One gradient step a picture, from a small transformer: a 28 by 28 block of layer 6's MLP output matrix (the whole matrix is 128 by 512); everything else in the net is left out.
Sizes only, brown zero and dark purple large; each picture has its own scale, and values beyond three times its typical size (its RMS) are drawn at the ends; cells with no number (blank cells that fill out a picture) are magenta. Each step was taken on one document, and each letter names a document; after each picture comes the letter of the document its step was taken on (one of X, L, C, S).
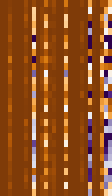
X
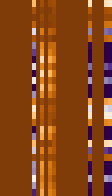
X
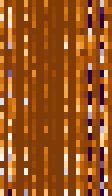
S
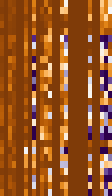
X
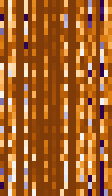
S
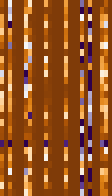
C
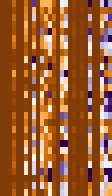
X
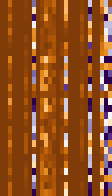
X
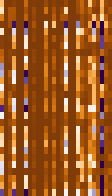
S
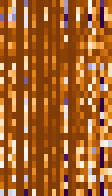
S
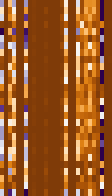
S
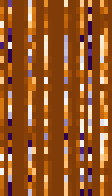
C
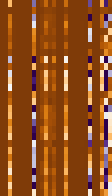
X
